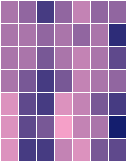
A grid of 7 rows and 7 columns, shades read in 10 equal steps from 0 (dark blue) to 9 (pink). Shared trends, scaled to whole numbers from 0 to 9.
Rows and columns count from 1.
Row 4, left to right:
6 4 2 4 7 6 5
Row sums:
35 35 38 34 34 37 34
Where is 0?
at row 6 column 7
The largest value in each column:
8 6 5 9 8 6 5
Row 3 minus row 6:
-2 3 0 -3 0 0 3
